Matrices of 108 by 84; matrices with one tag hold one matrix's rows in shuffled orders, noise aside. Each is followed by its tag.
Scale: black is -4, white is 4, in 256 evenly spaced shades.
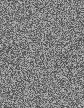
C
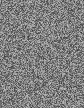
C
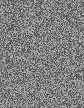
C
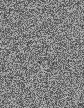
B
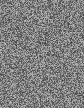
B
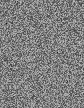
C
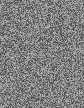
B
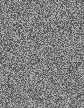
C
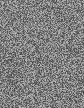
C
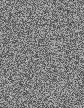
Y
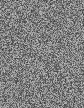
B
